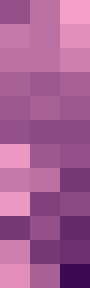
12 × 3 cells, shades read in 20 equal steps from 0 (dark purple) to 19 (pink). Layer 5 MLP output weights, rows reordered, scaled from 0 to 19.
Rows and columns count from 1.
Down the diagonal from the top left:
9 13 15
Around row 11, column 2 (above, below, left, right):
9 11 15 5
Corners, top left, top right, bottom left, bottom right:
9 19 17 0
